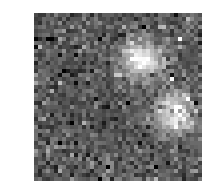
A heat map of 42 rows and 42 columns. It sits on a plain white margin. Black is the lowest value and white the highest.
Average level on the scale: 40%. Mirror symmetry: none. Odd rows or columns: none. Bumps: two.
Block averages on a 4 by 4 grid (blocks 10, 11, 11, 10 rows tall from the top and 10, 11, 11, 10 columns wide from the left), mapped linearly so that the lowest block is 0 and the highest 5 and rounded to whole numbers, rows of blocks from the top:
0 1 2 1 / 0 0 4 2 / 0 0 1 5 / 1 1 1 1
